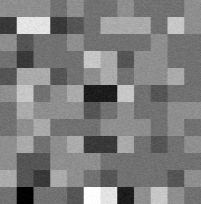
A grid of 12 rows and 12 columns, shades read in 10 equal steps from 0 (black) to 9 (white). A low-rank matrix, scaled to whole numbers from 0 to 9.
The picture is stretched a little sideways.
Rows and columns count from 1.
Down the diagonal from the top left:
5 8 4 4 4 1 4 5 4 4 3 4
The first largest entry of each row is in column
1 2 1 6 2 2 2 3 2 1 1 6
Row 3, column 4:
4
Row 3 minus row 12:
1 3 0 0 2 -5 -4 3 -1 -2 -1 0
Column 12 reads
5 5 4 4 4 4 5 4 5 4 5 4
